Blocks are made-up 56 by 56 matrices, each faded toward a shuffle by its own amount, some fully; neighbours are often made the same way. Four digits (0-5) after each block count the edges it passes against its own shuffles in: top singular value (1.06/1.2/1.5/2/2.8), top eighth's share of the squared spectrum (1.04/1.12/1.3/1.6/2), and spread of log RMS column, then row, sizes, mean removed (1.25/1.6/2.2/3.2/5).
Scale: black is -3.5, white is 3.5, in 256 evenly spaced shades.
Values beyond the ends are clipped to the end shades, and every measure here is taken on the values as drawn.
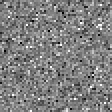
0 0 0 0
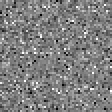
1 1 0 1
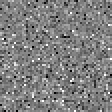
0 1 0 1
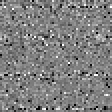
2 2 0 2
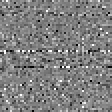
2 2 0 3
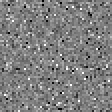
1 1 0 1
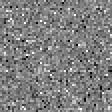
0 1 0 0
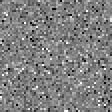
0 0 0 0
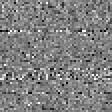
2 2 0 3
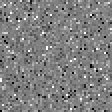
0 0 0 0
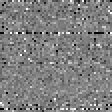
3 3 0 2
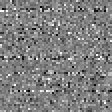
1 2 0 3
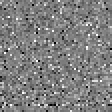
1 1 0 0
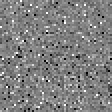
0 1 0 1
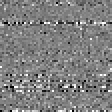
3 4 0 3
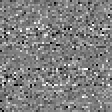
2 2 0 2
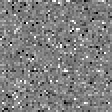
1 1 0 1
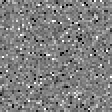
0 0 0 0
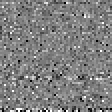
2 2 0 2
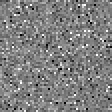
0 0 0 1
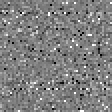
1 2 0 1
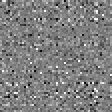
4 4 1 3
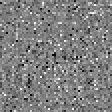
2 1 0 0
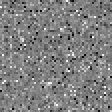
1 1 0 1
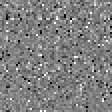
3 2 0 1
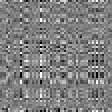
5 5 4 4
